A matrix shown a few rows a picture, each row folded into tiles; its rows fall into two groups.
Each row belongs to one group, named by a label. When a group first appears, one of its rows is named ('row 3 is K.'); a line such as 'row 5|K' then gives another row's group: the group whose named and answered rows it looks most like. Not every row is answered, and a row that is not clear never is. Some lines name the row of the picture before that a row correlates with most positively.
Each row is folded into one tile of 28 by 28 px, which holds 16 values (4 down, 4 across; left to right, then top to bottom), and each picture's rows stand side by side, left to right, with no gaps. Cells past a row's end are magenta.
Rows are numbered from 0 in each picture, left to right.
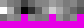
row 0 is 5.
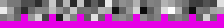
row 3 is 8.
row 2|8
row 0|5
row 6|5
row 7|8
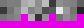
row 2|5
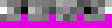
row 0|5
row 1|5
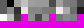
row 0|8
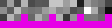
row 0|8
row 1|8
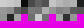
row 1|8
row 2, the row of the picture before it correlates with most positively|2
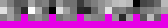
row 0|5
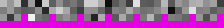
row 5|8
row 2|5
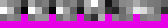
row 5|5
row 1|5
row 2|5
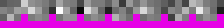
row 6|8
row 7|5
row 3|5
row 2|5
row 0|8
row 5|5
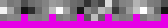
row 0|5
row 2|5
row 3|8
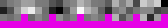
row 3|5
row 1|5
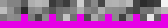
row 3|8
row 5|8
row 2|8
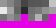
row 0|5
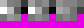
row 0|5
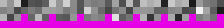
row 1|8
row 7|5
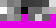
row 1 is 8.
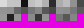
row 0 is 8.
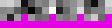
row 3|8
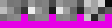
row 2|5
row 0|5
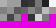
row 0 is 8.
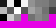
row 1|5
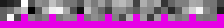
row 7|5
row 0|8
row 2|5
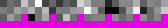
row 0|8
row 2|8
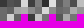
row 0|8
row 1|8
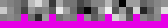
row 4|8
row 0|5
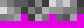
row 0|5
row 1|8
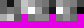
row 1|5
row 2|5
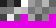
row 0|8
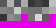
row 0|8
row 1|8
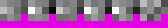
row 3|5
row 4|5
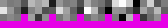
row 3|5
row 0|5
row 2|5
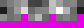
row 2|5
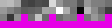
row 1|8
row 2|5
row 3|5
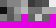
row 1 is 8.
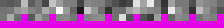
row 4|8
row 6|5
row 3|5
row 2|5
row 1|8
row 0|8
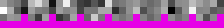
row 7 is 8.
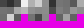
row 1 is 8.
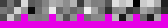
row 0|8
